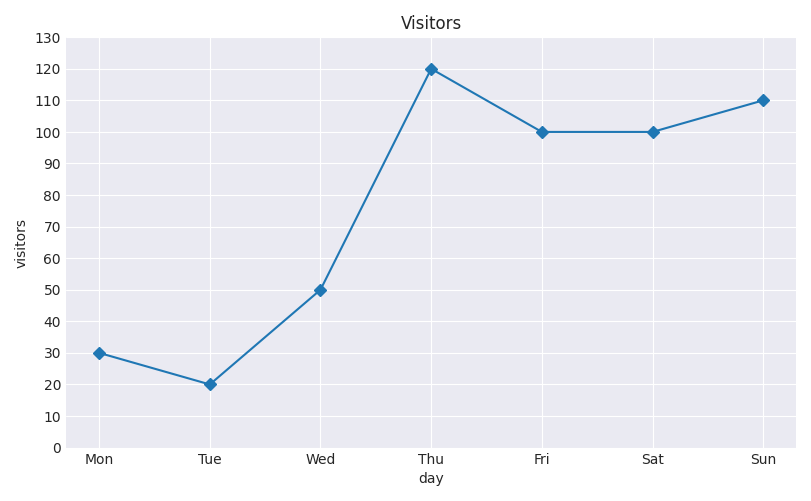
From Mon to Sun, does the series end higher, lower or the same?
higher
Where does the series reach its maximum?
Thu
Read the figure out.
Title: Visitors
x-axis: day, ticks Mon Tue Wed Thu Fri Sat Sun
y-axis: visitors, ticks 0 10 20 30 40 50 60 70 80 90 100 110 120 130
Values:
30 20 50 120 100 100 110
